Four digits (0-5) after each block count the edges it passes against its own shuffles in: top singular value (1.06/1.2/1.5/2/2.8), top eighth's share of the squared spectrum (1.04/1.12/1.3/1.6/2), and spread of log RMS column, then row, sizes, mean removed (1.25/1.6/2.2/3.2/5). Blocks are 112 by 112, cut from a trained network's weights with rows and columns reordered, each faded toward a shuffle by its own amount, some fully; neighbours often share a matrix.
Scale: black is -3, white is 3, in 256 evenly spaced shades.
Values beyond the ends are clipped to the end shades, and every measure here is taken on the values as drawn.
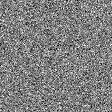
3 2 0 1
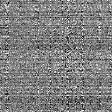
4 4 4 1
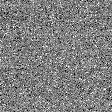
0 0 0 0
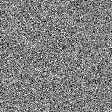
1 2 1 0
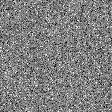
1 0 0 0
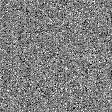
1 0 0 0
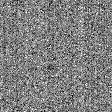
2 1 0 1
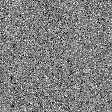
0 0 0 0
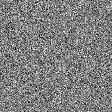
3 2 0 1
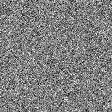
2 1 0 0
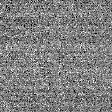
3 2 2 0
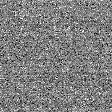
2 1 1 0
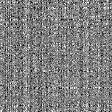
4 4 1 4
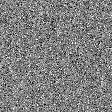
0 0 0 0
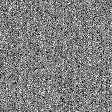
2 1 0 1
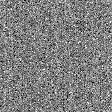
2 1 0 0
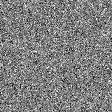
0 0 0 0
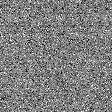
1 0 0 0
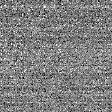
3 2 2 0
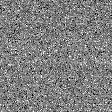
1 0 0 0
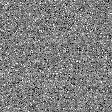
1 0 0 0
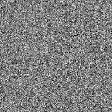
3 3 1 2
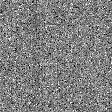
1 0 0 0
